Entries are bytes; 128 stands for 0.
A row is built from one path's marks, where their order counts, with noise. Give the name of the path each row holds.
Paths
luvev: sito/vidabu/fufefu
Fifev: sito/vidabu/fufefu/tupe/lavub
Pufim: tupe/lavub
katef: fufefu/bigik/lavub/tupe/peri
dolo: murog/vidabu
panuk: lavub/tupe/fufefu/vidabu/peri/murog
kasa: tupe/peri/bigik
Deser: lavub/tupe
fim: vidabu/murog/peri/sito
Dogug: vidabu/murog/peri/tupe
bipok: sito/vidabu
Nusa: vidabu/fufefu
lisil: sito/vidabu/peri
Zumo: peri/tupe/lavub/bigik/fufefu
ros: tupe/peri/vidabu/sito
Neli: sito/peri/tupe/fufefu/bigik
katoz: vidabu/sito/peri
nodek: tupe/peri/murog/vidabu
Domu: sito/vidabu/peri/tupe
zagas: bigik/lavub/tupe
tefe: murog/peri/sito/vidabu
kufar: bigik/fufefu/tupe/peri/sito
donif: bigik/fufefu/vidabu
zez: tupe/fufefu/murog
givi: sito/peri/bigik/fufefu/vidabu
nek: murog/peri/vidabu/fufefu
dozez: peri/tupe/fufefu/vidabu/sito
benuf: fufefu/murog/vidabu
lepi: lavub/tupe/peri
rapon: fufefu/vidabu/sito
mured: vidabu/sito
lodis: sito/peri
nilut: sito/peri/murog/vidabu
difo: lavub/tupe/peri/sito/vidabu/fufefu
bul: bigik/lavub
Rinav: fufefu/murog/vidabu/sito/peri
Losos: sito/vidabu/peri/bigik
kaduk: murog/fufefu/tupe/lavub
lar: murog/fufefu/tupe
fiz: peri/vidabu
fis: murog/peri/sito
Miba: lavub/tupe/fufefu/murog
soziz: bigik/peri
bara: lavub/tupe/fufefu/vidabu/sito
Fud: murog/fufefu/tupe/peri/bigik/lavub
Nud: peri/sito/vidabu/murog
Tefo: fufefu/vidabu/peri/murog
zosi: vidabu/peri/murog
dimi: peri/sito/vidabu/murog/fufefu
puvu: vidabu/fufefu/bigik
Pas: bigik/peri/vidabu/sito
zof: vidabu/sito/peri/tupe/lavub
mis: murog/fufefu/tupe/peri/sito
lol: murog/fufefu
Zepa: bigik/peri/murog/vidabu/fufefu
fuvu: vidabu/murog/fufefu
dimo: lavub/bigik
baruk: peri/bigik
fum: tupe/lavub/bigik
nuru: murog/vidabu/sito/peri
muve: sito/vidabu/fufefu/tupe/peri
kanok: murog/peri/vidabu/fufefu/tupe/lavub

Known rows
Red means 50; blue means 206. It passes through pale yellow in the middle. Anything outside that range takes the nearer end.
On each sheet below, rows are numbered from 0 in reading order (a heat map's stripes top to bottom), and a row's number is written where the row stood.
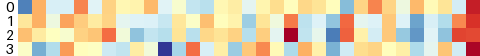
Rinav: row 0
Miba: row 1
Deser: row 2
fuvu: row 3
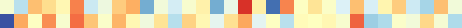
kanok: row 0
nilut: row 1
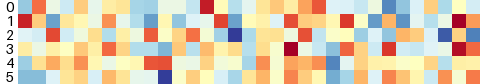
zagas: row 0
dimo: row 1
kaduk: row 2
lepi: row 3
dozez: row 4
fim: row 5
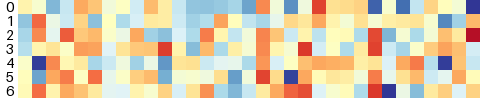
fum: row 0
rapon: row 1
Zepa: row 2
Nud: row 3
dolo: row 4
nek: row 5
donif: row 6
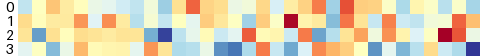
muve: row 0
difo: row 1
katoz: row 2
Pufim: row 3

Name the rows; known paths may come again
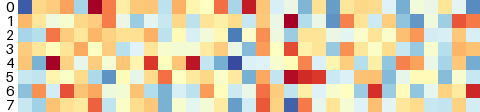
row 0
lodis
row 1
Deser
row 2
tefe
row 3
bara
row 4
lol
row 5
fiz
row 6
Zepa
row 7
kanok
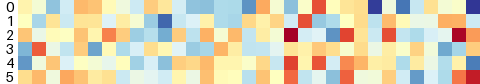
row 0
fum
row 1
zof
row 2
lepi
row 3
rapon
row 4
Domu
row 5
Miba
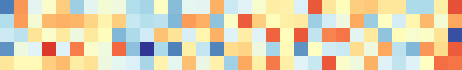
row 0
Tefo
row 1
Pas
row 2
Losos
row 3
zosi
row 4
panuk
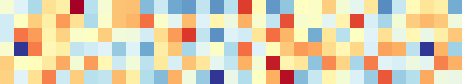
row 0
kasa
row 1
dimi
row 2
kufar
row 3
dolo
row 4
difo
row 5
Nusa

